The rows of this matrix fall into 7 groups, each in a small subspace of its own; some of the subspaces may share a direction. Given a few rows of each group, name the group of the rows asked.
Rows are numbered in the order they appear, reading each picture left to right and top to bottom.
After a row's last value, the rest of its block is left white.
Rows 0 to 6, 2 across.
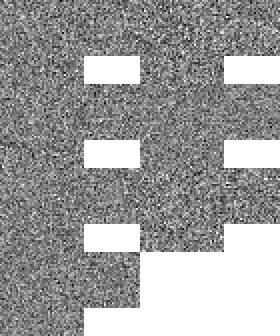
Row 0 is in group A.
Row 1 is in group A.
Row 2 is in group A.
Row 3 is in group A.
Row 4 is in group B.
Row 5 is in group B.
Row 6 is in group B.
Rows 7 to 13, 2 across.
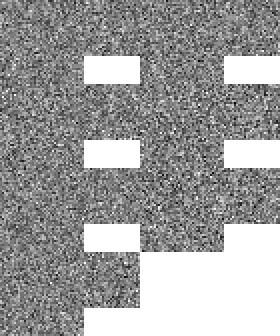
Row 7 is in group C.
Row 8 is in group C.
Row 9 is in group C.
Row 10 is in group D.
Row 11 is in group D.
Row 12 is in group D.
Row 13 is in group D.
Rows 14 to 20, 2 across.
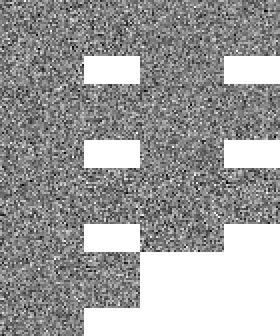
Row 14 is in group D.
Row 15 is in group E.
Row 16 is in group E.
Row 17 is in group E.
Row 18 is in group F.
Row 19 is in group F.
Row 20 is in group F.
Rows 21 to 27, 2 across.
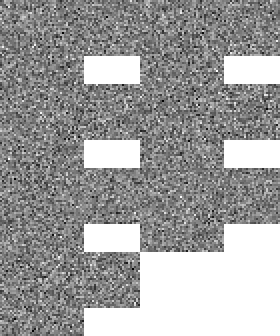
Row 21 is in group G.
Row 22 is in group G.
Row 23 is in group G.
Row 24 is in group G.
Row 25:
C
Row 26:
G
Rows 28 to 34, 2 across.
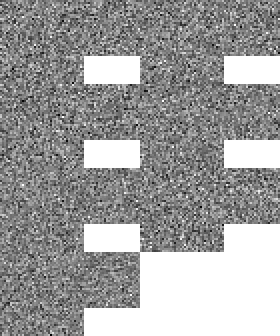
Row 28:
A
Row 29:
F
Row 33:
A
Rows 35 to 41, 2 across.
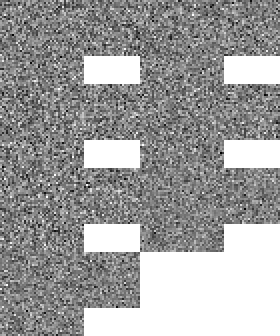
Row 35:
D
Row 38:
D
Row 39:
A
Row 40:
C
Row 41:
C
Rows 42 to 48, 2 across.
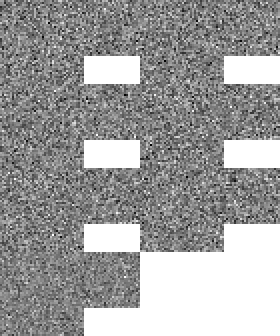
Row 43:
F
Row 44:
E
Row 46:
C
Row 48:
D
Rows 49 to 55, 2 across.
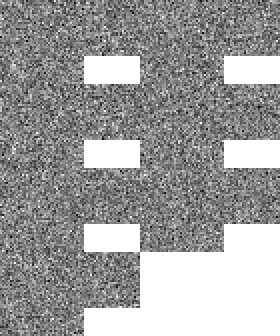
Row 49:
C
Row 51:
C
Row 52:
A
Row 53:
F
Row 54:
E
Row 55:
C
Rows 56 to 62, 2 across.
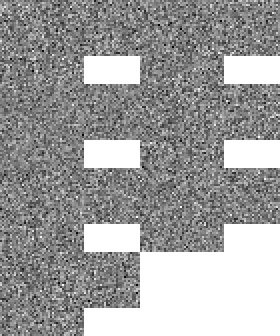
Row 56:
E
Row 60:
E
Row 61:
A
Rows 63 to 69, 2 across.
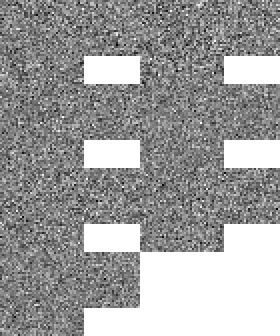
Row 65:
F
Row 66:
E
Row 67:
D
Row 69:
C
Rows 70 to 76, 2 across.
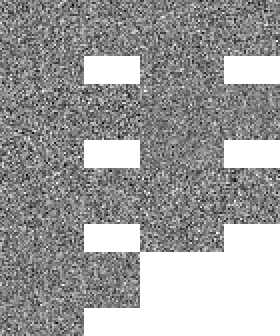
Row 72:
B
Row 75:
B
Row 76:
B
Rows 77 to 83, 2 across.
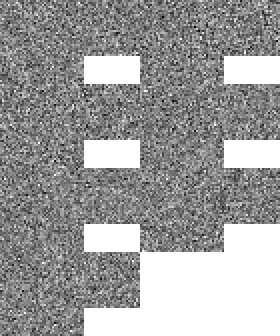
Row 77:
C
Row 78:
B
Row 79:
D
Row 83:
F
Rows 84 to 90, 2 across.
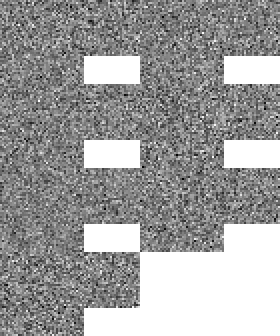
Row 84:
G
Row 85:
E
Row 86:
D
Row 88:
C
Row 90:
C
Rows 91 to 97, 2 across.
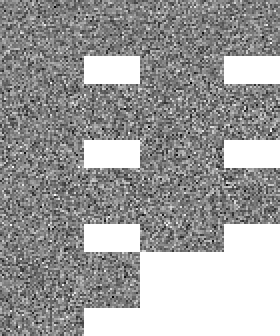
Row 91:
A
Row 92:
A
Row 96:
D
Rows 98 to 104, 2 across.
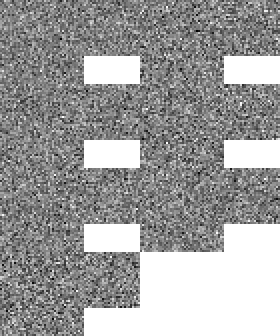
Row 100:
B
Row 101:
C
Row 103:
D
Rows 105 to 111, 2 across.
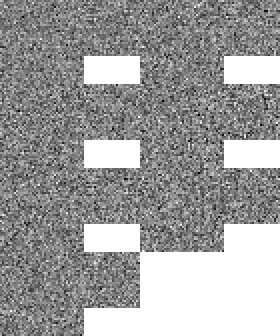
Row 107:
D
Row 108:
B
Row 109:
D
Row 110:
D
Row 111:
A
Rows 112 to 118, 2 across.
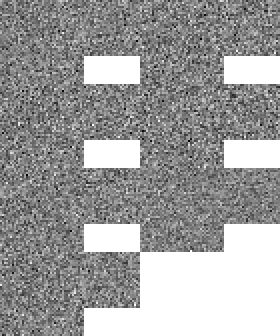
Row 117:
A
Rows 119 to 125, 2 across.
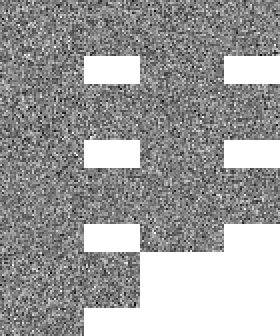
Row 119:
G
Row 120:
C
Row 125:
E
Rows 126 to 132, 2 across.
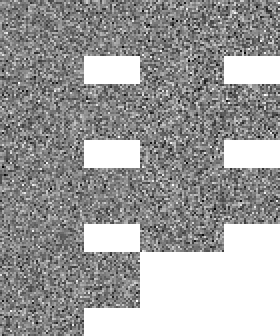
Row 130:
E
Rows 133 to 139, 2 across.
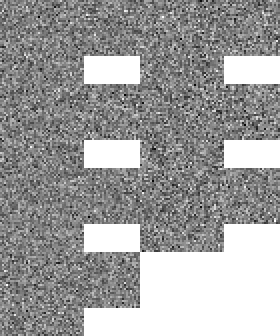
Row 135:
D
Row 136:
C
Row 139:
C
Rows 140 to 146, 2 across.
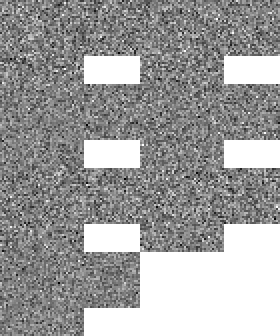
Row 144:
D
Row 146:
D
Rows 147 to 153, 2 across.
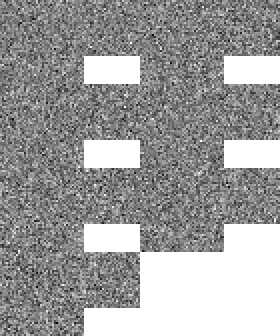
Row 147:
A
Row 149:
D
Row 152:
E
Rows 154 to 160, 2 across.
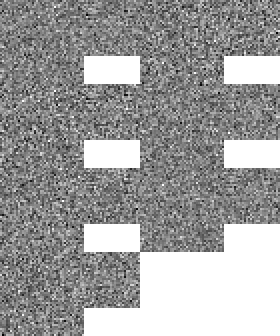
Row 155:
B
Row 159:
E
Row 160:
F
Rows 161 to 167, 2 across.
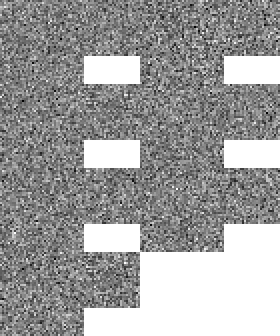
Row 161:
E
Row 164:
D
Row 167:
F
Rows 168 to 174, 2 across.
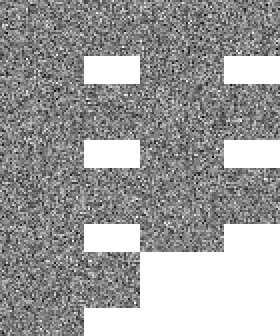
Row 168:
C
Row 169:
E
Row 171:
B
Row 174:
G
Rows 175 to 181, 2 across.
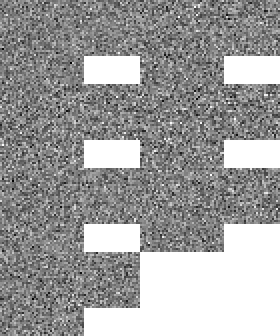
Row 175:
F
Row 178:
F
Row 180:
G
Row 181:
G
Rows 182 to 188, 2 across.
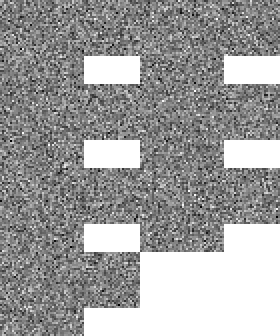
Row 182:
D
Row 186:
F
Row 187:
E
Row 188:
A
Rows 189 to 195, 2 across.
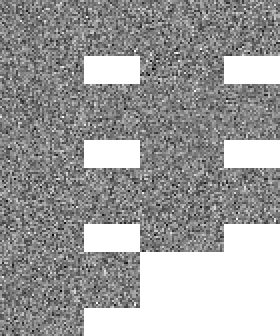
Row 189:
G
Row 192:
A
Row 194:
E
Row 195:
E
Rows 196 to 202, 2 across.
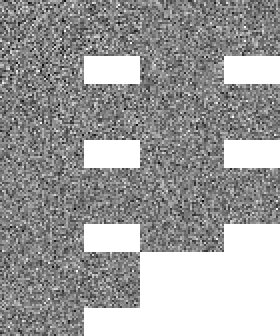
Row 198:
A
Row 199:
G
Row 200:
B
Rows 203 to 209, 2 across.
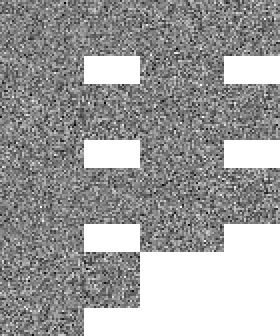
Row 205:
E
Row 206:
B
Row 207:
A
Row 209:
D
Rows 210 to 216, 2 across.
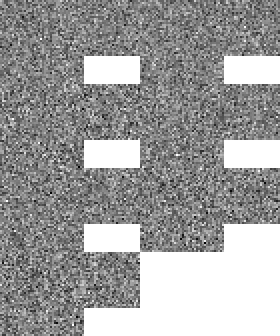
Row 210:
A
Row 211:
C
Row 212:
D
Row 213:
A
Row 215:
A
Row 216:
B
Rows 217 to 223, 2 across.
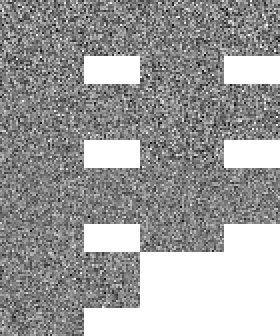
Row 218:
G
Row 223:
C
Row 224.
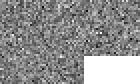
